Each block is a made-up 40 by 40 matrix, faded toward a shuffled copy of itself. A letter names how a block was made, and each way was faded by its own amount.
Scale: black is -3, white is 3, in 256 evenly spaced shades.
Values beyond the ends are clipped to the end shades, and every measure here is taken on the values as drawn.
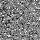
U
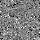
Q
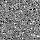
Q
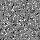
Q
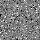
Q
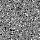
Q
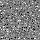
Q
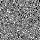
U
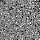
Q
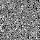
Q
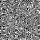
U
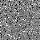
Q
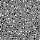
Q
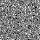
U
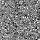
U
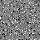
Q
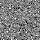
U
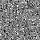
Q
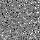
Q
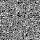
U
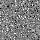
Q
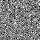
U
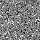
Q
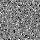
U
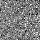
U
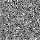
U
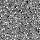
U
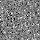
Q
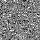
U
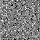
U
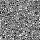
U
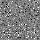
Q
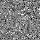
Q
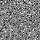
Q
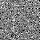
U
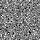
U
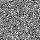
Q
